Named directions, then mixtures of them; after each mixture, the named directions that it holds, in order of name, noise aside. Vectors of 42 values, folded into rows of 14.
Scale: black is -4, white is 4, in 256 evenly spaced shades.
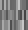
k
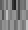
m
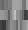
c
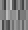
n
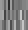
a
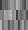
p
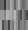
c, n, p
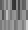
m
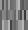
k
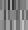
a, m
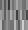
a, p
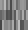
a, n, p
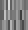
a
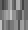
k, n, p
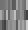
a, c, m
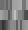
c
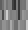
m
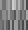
a, m, n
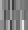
a, k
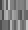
a, c, m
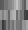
c, p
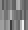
a, k, p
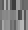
k, m
